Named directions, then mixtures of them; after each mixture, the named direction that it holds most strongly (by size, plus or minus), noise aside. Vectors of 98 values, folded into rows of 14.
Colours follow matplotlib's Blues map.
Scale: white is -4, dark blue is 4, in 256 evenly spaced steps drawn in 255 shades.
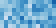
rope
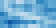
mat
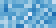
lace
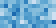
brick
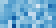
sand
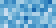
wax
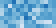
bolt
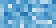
bolt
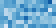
wax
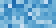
bolt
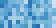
rope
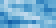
mat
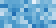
brick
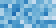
brick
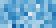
sand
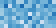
lace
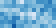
mat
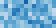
rope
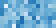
sand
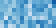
rope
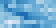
mat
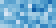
wax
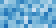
wax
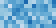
rope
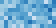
rope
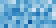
wax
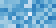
lace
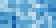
sand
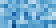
brick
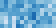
sand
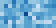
bolt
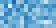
bolt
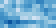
mat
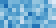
rope
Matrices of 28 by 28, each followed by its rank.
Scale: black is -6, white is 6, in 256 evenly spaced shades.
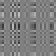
one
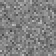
full rank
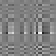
one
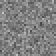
full rank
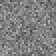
full rank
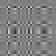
one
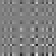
one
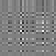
one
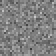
full rank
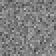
full rank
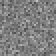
full rank
